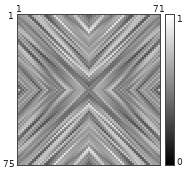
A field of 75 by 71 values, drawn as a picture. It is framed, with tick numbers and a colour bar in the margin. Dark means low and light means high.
No seam splits the table. Its left and right halves mirror each other, and so do its top and bottom. No row or column stands out. No overall slope runs across the table.
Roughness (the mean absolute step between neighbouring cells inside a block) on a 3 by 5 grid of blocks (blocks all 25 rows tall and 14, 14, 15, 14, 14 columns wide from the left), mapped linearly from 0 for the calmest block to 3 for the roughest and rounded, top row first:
2 3 1 3 2 / 1 0 0 0 1 / 2 3 1 3 2
